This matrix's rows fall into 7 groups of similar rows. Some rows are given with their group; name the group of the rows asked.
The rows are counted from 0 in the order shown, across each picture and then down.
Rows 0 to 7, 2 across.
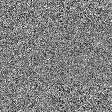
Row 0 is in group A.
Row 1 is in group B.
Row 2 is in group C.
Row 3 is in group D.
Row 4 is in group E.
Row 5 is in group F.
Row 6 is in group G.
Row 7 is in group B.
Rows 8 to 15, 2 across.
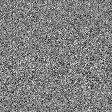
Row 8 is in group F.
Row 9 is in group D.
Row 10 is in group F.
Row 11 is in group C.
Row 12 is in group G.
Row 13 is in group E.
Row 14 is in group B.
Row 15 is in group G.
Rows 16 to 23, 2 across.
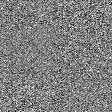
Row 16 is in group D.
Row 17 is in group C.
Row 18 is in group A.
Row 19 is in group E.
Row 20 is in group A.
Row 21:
B
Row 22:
G
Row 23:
F
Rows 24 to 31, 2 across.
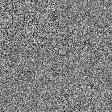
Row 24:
G
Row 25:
A
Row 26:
B
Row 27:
A
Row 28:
D
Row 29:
C
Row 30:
F
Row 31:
G
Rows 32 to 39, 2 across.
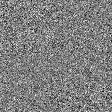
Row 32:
B
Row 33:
C
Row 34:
G
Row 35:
F
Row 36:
A
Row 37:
E
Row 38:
E
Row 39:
E
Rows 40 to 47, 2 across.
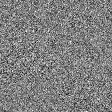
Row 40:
E
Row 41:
E
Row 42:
G
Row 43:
E
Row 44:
B
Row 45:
G
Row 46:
A
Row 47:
D
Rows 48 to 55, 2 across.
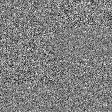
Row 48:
E
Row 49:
G
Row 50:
C
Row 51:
F
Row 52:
D
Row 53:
F
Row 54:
F
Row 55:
F
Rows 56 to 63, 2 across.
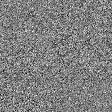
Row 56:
A
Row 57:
F
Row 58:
G
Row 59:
A
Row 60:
B
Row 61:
B
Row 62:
F
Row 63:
F
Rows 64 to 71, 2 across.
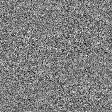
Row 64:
B
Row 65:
D
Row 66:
F
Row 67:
D
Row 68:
D
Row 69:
A
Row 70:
D
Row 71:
B
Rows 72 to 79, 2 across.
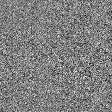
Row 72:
F
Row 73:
D
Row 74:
A
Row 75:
D
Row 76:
G
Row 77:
C
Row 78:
F
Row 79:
D
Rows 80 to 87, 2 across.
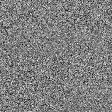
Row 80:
A
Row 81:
D
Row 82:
B
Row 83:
G
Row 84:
D
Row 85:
F
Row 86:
D
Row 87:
B
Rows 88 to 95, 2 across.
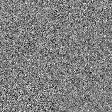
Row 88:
G
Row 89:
F
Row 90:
D
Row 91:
A
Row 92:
F
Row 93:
E
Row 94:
C
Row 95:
A
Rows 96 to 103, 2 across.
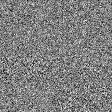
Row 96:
D
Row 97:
C
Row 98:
F
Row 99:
C
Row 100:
B
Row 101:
B
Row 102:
G
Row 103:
E
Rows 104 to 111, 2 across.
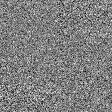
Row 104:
B
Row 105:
B
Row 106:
F
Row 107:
B
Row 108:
C
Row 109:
D
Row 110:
B
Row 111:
D
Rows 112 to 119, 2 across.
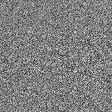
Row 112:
D
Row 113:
F
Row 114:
F
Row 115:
A
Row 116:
B
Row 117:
C
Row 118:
F
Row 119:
A
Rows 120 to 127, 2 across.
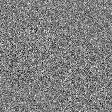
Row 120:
F
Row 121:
A
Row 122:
G
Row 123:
E
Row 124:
D
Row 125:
E
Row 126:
E
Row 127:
E
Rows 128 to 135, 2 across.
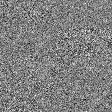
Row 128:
B
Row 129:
F
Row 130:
D
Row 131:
G
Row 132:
G
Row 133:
B
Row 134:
E
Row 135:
D
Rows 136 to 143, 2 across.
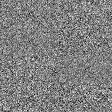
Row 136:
A
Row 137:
G
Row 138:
A
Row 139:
B
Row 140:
G
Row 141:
A
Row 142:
A
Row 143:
B
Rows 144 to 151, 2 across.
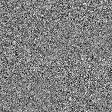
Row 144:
B
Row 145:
F
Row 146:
E
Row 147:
D
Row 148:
B
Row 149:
G
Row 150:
A
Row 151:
E
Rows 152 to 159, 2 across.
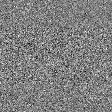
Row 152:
F
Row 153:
A
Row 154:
D
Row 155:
F
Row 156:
G
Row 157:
D
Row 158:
C
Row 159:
B
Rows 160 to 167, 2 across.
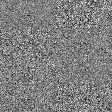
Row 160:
D
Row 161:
G
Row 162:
A
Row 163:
D
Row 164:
G
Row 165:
A
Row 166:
D
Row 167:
C
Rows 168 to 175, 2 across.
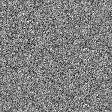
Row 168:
C
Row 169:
G
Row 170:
D
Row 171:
C
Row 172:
C
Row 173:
F
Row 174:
A
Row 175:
C
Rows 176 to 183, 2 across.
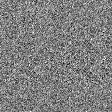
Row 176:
G
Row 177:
F
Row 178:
D
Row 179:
E
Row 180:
E
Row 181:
E
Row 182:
D
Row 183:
F
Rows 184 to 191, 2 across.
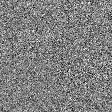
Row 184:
B
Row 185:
G
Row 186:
G
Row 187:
C
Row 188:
E
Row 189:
F
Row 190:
A
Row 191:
E
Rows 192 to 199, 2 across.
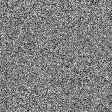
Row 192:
B
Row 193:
G
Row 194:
D
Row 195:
A
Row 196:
F
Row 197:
D
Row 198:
F
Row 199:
D
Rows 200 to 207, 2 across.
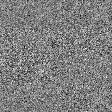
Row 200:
D
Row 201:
D
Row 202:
G
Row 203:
C
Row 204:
D
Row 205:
F
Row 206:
B
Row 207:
D
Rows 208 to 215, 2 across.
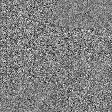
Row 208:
C
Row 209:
A
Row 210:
C
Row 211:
G
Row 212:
C
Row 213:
G
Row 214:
D
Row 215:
F
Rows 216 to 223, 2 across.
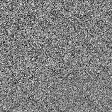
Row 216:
D
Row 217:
D
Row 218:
B
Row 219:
E
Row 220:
G
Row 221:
B
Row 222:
A
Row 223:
A
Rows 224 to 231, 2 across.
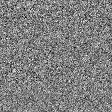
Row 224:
B
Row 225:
C
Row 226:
C
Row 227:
D
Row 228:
E
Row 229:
C
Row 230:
A
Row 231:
A
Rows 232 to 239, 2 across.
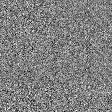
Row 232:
C
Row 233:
A
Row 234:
G
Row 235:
E
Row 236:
D
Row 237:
A
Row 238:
E
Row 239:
G
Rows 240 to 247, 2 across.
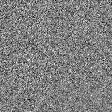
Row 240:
F
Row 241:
C
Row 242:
A
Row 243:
A
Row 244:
F
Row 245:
E
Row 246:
D
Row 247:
E
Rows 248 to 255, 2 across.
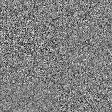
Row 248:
C
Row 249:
C
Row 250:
D
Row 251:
A
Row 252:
C
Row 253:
F
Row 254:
A
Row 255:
B
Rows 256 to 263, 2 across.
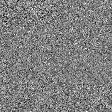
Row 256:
B
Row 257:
F
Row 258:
F
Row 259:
C
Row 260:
A
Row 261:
A
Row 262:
D
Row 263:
D
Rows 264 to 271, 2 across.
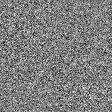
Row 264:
E
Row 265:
D
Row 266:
B
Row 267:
D
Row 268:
D
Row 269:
B
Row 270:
F
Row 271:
B
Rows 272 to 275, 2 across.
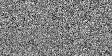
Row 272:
G
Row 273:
C
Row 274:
A
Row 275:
C
